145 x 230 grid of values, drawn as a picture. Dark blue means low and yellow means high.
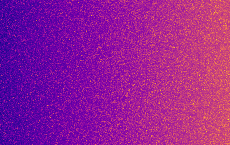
There are no regular stripes. The grain is fine, like static. The field climbs toward the right. On average the colour sits 30% of the way up the scale.
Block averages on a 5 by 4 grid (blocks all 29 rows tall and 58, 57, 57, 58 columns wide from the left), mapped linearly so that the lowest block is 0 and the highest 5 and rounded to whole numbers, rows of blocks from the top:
0235 / 0235 / 0235 / 0235 / 0235
